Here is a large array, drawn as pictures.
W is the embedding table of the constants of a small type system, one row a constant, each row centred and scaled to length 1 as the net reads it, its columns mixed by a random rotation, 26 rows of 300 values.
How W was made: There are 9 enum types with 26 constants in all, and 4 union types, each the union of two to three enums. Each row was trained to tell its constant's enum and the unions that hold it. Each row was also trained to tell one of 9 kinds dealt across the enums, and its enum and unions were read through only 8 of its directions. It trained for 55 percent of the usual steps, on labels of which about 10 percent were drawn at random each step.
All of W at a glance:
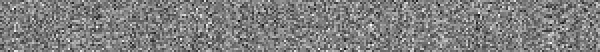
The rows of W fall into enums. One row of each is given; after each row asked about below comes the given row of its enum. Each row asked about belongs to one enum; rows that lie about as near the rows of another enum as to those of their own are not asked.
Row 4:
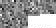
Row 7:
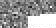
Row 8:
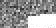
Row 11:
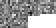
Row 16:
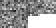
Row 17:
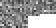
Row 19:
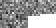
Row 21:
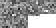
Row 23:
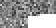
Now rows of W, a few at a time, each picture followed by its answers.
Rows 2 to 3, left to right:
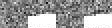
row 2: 7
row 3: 8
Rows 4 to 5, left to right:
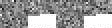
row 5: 16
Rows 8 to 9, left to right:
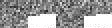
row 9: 19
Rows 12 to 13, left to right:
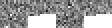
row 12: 8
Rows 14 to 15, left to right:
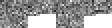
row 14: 7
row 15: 8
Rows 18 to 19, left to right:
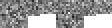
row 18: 21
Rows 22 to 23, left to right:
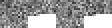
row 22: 7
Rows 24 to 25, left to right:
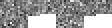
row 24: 19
